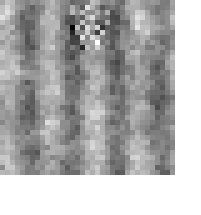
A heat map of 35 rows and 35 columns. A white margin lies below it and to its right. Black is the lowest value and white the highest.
Histogram: bell-shaped. Stripes: upright, repeating 4 times. Odd patch: rougher, in the top middle. Average level on the scale: 60%. Roughest part: top middle. Grain: streaks running down.
